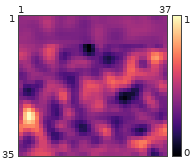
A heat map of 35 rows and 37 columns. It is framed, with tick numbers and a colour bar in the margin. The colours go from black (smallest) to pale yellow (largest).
No row or column stands out. No overall slope runs across the table. There are no lone odd cells. The bottom left is the ninth with the highest average. Neither half mirrors the other. The top part is calmer, up to a seam about 20% of the way down. The field is mottled with small blotches.
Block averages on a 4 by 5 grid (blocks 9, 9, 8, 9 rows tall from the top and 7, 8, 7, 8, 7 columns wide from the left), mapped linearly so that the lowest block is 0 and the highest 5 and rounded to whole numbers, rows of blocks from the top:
3 2 1 2 3 | 2 2 2 4 5 | 4 2 4 0 2 | 5 2 2 2 4
